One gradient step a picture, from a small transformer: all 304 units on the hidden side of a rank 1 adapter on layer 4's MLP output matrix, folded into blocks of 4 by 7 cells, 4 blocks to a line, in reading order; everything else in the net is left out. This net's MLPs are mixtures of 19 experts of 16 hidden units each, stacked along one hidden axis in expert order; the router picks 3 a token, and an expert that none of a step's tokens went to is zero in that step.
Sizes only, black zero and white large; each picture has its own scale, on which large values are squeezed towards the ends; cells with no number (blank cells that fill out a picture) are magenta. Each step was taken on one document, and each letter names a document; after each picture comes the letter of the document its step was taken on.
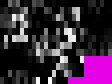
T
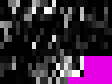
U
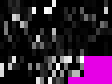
U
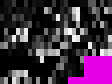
T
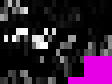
T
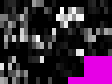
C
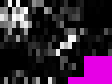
T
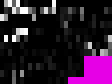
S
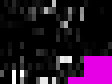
S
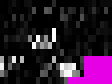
U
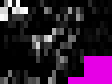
T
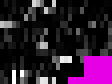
S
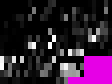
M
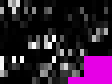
M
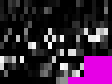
M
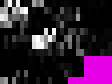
T
